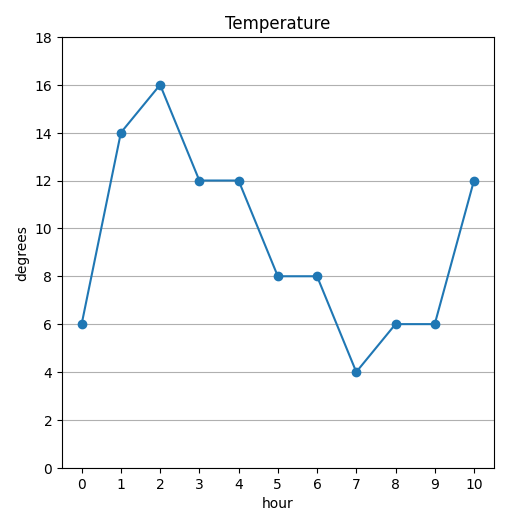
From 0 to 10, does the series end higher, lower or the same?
higher
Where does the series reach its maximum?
2
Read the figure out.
Title: Temperature
x-axis: hour, ticks 0 1 2 3 4 5 6 7 8 9 10
y-axis: degrees, ticks 0 2 4 6 8 10 12 14 16 18
Values:
6 14 16 12 12 8 8 4 6 6 12
